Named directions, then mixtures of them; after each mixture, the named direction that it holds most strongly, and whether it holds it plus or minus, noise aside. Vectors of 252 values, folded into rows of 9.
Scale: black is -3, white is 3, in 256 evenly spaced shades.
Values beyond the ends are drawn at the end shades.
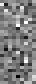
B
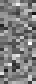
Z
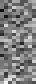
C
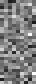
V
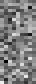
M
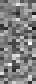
Z, plus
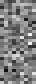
V, plus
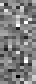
B, plus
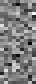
Z, minus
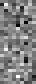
B, minus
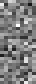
B, plus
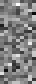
Z, plus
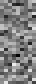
Z, minus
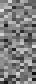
C, minus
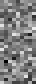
M, plus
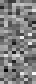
V, plus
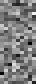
Z, minus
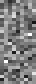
V, plus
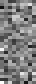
V, plus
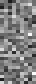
V, plus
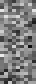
C, minus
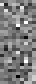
B, plus
